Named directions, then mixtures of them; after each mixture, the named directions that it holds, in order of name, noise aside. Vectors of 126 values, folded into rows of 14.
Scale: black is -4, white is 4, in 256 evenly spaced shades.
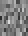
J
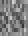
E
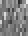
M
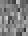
E, J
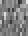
M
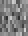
E, J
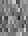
E, J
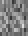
E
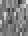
M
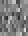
E, J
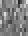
M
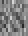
E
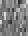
M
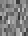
J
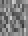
E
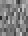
J, M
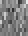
M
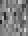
E, M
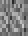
E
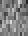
E, M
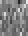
J, M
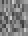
E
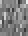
M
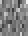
E, M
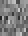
E, J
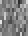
M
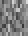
E, M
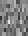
J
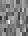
J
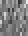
M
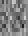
E
